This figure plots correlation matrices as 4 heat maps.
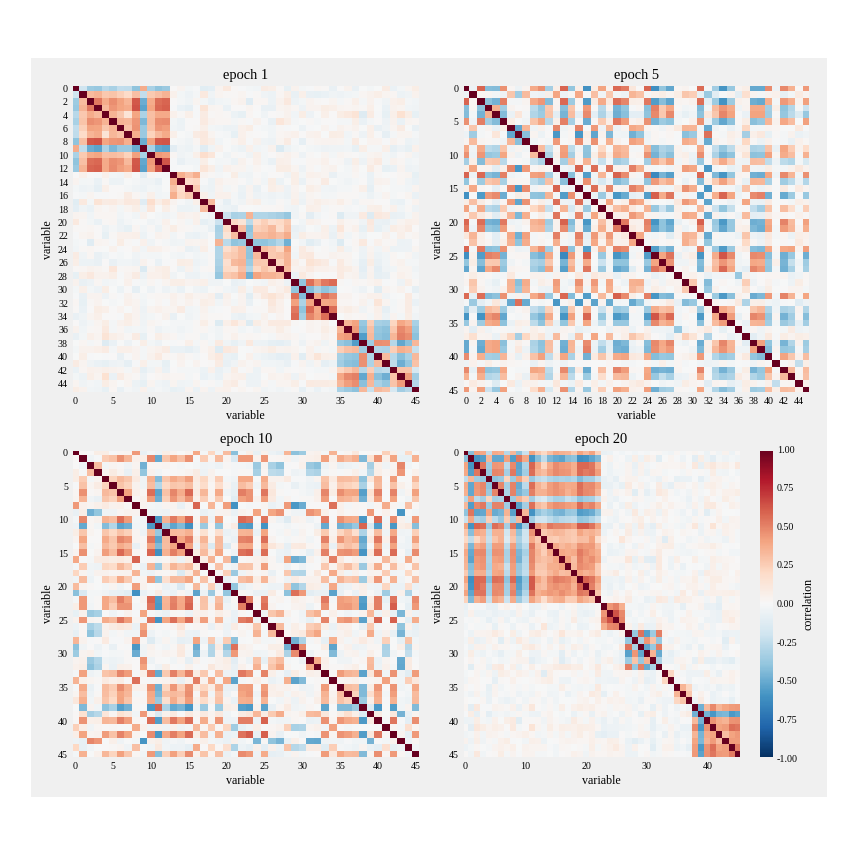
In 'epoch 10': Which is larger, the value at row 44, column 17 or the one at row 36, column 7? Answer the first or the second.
the second
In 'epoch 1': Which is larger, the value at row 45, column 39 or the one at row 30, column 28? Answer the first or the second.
the second
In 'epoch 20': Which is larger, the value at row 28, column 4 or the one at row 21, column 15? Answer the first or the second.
the second
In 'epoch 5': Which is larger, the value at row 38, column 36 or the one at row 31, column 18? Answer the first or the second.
the second
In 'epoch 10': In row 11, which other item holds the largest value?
38
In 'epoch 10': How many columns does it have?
46
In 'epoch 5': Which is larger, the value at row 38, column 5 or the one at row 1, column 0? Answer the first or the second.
the second
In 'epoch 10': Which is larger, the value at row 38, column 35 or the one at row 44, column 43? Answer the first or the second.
the second
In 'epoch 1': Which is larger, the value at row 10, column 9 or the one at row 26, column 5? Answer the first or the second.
the second
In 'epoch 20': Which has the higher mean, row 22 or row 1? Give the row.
22
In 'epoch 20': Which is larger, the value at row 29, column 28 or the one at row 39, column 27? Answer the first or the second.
the second
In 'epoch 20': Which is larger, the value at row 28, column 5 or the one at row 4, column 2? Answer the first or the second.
the first
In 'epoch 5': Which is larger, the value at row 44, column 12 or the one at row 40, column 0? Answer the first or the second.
the second
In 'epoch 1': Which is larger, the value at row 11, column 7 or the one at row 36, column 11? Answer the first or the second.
the first
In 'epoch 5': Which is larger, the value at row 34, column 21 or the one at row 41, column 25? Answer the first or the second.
the second
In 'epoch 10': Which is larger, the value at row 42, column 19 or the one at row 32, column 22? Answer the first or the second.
the first
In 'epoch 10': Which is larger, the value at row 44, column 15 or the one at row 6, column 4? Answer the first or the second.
the second
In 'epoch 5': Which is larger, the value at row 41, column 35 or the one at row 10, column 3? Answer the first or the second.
the first
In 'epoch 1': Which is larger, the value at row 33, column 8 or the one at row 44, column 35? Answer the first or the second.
the second
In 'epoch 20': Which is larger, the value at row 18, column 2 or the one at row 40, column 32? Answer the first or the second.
the first
